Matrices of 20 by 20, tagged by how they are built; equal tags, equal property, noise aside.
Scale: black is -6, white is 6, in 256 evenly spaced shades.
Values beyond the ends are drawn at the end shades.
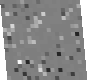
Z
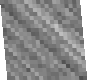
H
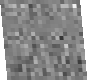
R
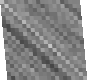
H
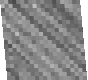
H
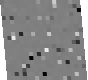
Z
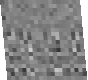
R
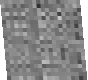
R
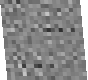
R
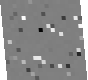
Z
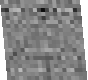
R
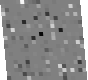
Z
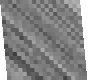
H
